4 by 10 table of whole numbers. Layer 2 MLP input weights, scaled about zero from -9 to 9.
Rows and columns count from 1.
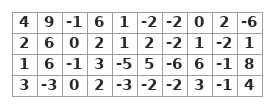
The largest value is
9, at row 1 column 2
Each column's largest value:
4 9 0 6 1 5 -2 6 2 8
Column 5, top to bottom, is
1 1 -5 -3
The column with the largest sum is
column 2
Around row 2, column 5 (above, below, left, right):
1 -5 2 2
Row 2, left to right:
2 6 0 2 1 2 -2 1 -2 1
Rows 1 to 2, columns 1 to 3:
4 9 -1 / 2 6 0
